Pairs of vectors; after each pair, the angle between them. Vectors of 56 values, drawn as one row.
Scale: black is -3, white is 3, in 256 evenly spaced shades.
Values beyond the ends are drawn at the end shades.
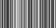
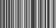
orthogonal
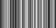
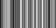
nearly parallel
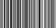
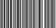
nearly parallel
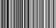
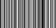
orthogonal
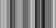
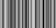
partly aligned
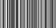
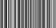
nearly opposite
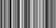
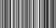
partly aligned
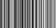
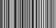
nearly parallel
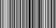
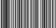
nearly opposite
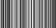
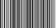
nearly opposite
